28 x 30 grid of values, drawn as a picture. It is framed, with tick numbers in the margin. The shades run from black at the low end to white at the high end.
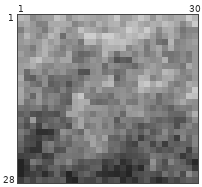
On average the colour sits 50% of the way up the scale. The ninth with the lowest average is the bottom left. The field climbs toward the top. No row or column stands out.
